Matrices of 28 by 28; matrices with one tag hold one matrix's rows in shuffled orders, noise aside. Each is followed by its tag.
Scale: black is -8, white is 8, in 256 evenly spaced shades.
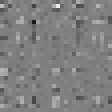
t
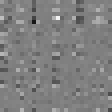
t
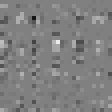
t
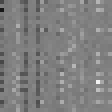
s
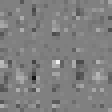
t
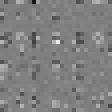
t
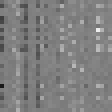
s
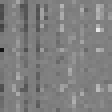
s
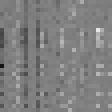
s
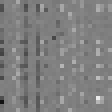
s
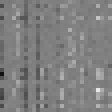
s
